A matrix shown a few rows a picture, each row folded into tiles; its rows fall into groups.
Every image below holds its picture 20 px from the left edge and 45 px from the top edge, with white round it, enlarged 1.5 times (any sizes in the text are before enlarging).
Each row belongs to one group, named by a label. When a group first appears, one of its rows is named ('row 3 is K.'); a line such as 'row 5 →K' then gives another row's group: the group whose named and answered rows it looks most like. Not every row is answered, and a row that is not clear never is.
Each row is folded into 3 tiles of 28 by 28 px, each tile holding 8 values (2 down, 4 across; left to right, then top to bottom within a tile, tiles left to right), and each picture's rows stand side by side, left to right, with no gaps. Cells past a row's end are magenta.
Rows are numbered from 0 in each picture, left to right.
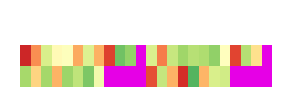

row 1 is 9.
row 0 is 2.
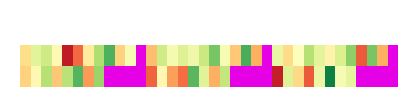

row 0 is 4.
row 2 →9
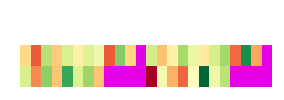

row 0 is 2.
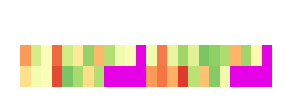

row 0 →4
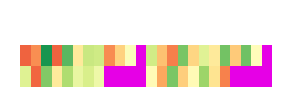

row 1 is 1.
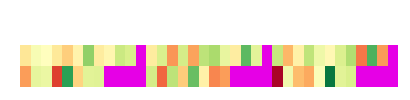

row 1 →1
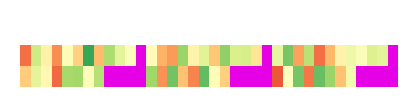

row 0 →4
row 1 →1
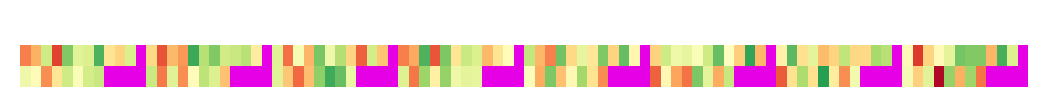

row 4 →1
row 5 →9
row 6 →4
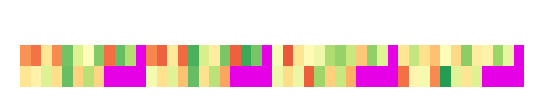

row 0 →2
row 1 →2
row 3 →4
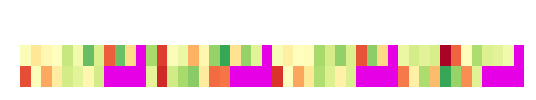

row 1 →1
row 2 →9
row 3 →4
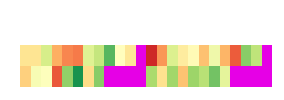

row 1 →2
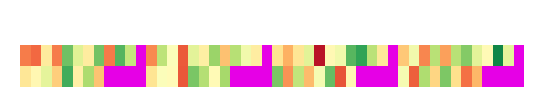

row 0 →2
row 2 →1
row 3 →1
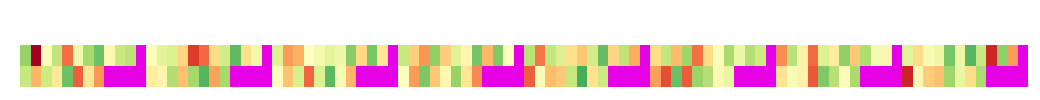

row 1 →4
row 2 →1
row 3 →1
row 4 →9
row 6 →4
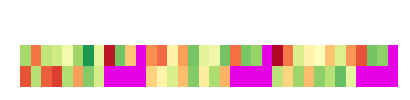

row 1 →2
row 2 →2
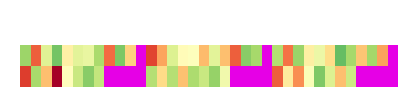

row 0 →9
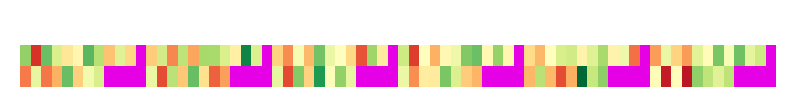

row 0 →9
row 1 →1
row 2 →2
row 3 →1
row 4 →9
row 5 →4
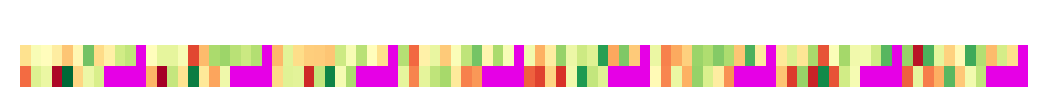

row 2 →4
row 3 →1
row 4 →9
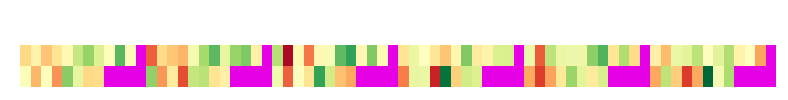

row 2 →1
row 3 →4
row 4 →9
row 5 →9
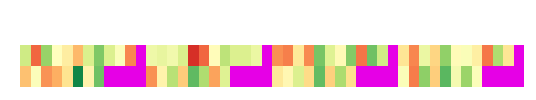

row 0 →9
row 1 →4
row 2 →2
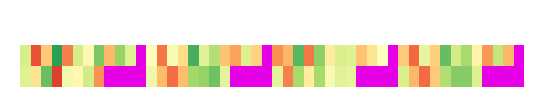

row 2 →2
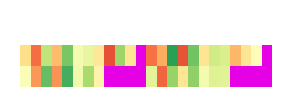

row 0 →2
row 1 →2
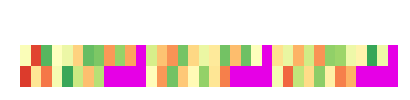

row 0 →9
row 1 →1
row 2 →1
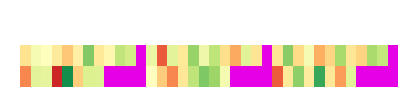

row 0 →4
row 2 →4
